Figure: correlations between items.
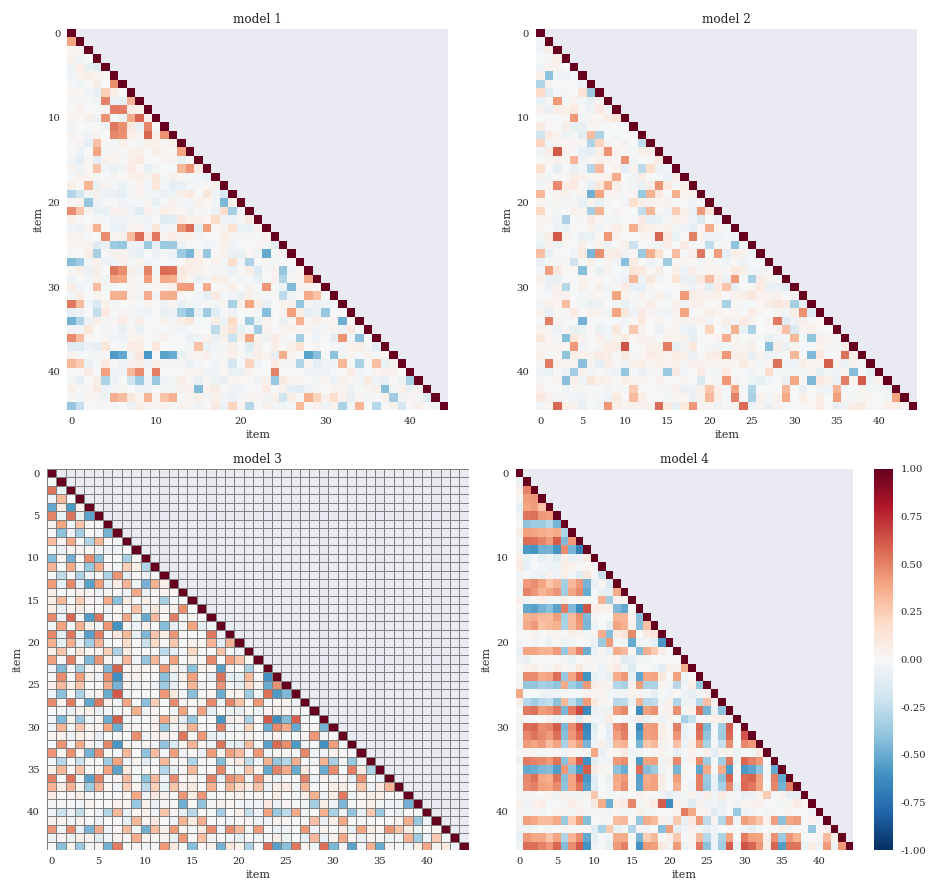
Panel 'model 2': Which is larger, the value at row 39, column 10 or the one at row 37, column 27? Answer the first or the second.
the first
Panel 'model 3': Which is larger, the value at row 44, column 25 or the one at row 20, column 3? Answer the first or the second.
the second
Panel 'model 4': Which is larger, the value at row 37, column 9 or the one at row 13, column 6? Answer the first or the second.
the second
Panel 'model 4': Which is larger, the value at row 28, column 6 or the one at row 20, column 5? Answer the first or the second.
the second
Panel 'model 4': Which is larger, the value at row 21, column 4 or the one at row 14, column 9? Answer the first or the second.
the first
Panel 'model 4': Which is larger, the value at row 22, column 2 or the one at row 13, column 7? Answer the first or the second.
the second
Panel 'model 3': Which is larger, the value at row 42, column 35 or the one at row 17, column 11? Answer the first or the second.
the second
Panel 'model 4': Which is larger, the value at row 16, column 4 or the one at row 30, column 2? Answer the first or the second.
the second
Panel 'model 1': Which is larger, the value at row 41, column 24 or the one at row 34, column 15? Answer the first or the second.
the second
